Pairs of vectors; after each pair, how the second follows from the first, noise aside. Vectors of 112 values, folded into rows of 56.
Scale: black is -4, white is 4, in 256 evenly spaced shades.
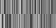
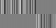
partly zeroed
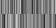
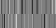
partly zeroed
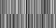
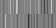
partly zeroed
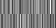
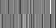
partly zeroed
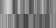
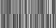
shuffled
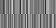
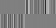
partly zeroed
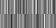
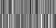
shuffled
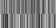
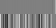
partly zeroed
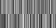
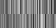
shuffled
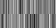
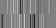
partly zeroed
